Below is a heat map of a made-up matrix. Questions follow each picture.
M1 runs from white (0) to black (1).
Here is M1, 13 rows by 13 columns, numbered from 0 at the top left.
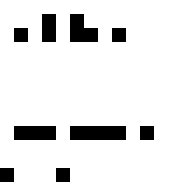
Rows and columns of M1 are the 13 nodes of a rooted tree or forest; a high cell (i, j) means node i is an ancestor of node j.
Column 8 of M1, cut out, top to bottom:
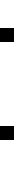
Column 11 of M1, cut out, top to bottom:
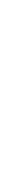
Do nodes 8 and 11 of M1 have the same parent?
no
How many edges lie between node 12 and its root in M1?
0
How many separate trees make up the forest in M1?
3
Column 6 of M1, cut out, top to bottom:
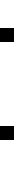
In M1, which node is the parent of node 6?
2
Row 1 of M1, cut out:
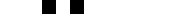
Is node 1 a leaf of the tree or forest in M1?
no
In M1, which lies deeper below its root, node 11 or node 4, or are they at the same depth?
node 4
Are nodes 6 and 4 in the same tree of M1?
no
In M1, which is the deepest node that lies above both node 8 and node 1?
2
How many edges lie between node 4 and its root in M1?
1
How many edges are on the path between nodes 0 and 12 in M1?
1
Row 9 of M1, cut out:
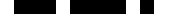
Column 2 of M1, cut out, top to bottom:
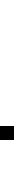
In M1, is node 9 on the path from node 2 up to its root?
yes
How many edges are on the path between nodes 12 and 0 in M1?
1
